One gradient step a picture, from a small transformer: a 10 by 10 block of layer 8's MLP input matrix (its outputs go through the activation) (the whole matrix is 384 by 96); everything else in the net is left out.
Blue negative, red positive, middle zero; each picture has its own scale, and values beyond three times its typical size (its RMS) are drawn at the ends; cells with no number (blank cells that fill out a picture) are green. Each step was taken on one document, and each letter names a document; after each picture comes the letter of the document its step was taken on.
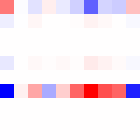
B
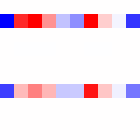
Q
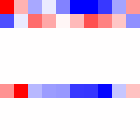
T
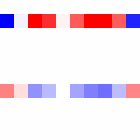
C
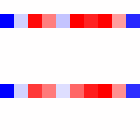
C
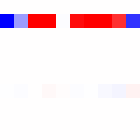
C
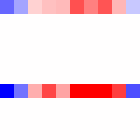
T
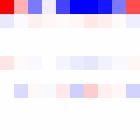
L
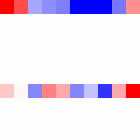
T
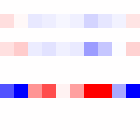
L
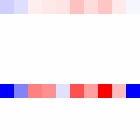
T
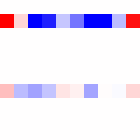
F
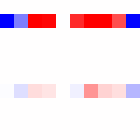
C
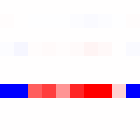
L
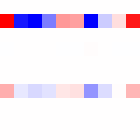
Q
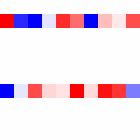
F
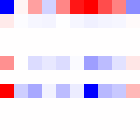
B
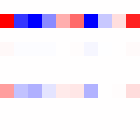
Q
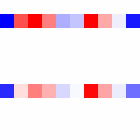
Q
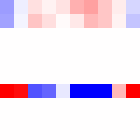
L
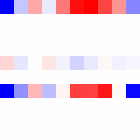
B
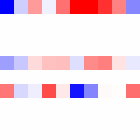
B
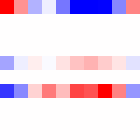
T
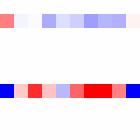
F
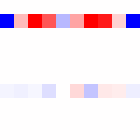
F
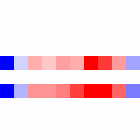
B
